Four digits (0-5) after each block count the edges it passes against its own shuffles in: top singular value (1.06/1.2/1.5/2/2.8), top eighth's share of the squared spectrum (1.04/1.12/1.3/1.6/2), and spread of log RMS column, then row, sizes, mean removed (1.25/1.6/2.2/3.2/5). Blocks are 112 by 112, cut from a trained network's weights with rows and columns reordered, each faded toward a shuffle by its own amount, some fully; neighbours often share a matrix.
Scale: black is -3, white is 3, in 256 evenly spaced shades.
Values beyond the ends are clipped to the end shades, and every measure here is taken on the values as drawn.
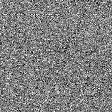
3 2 0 1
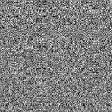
4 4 2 3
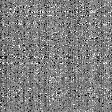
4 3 0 3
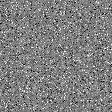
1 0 0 0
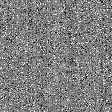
2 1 0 1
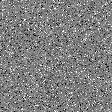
0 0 0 0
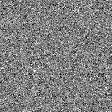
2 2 0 1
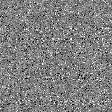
2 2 0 2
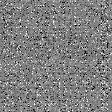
2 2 2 0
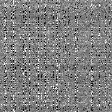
4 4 4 0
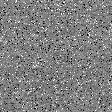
1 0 1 0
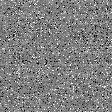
2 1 1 0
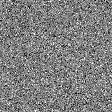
1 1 0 0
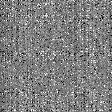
3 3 0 3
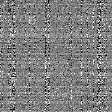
4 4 4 0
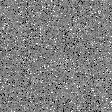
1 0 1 0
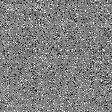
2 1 1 0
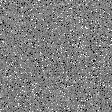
0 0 0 0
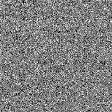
3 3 2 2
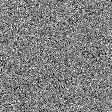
0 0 0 0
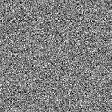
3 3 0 2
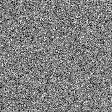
1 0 0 0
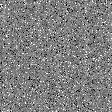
0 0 0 0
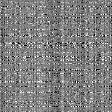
4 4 0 4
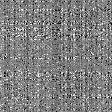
4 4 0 4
